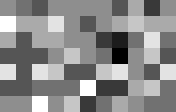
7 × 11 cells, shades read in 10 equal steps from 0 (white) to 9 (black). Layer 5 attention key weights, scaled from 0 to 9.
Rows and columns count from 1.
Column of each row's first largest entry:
10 6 8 8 2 7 6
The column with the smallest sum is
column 4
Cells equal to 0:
3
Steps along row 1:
up up down same same same up down up down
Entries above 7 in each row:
0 0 1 1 0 0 0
